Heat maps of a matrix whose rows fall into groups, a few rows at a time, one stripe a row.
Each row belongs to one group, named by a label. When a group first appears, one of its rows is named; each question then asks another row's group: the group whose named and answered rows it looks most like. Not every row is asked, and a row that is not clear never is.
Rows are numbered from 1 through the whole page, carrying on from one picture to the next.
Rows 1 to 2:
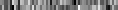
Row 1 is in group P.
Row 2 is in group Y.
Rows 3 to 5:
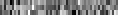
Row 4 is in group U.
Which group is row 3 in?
Y
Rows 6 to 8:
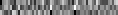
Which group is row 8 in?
P
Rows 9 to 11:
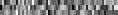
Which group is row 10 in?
P
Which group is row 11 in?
U
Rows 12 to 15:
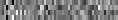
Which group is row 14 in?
U
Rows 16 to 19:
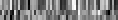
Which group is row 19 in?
Y
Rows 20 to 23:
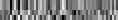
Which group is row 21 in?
Y
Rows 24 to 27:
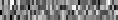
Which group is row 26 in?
P
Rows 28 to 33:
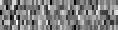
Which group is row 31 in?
Y
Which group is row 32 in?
U
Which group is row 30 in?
P
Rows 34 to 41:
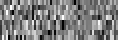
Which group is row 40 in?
U
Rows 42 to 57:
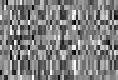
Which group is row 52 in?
P
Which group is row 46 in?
P
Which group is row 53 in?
Y
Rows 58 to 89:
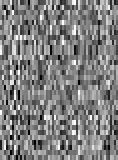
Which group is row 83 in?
U
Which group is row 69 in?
U
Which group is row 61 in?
U
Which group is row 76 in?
Y
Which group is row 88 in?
Y
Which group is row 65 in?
U
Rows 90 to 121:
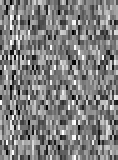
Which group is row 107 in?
Y
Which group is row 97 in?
U
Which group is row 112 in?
Y
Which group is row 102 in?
P
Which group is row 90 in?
Y
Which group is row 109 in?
P
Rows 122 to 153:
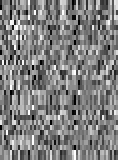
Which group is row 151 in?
P
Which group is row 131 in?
Y
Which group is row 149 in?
U
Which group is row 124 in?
Y
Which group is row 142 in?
P
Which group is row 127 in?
U
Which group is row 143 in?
U
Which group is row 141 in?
P
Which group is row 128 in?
P
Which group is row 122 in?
P
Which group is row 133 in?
Y
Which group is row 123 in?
P
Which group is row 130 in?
P
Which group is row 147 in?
P
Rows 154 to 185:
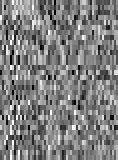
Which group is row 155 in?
U
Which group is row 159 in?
Y
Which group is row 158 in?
Y
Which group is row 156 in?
U
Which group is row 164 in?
U
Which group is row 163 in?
U
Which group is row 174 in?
P
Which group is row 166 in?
Y
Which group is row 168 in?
P
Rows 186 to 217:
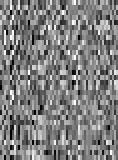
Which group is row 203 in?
P
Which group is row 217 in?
Y
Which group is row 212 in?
Y
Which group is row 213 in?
Y
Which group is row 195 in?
Y
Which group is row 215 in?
Y
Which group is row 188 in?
Y
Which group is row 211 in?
Y
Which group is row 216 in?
U
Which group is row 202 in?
P
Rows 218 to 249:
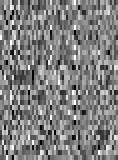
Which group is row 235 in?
P
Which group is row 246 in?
U
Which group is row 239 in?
P
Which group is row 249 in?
U
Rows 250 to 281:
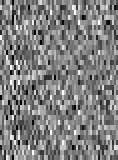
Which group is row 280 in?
U
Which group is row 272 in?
Y
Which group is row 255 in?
U
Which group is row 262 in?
U
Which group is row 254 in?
Y
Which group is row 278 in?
Y
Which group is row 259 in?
Y
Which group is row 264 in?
Y
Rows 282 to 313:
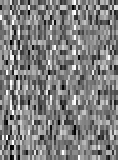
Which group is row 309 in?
U
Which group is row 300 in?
U
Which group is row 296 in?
U
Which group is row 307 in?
P
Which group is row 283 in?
P
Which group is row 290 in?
Y
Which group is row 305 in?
Y
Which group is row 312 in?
Y
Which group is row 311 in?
Y
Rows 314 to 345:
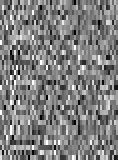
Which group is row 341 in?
U
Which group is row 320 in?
P
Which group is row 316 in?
U
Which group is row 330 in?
U
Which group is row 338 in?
P
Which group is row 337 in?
U
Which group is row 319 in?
U
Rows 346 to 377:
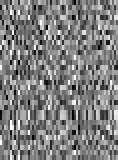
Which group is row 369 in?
P
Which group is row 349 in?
P
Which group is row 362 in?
U
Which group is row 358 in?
Y
